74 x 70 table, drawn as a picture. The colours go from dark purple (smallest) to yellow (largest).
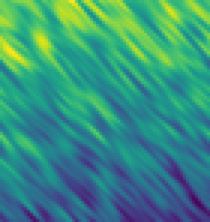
Grain: diagonal, down to the right. Odd rows or columns: none. Lone odd cells: none. Ninth with the highest average: top left. Slope: up to the top.
